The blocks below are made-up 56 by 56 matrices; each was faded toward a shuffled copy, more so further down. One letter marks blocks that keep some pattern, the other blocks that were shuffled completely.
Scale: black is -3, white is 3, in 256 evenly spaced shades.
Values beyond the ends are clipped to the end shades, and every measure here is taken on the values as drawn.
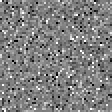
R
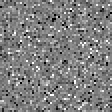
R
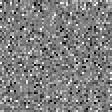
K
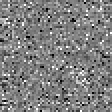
K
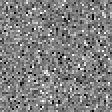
R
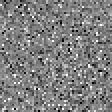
R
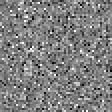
R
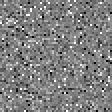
R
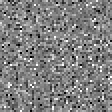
K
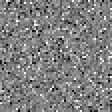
K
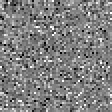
K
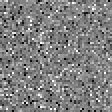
K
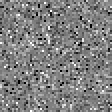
R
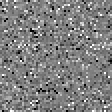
K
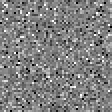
K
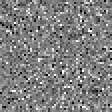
K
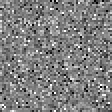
R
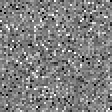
R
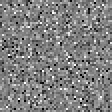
K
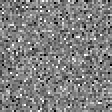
K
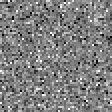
K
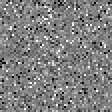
R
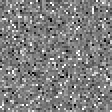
R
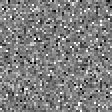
R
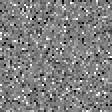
R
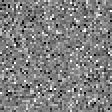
R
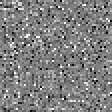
K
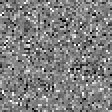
K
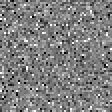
K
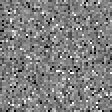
R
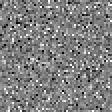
R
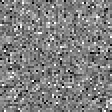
K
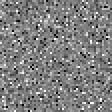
R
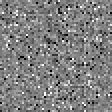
K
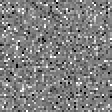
K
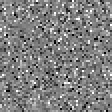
K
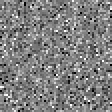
R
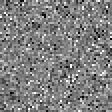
R
